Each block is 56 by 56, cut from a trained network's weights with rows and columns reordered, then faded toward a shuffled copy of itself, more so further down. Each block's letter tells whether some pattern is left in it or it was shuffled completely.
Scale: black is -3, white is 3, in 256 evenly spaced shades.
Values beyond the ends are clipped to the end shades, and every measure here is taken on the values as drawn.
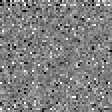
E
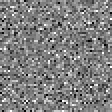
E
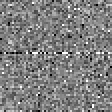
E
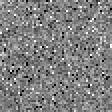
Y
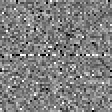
E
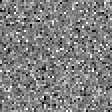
Y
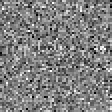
E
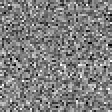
E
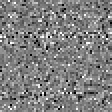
E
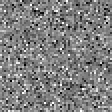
Y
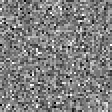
E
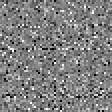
E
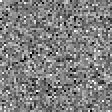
E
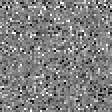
E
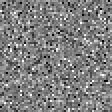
Y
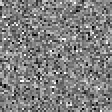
Y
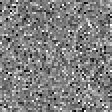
Y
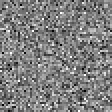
E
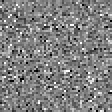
E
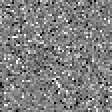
Y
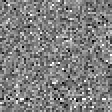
E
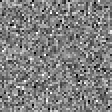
Y
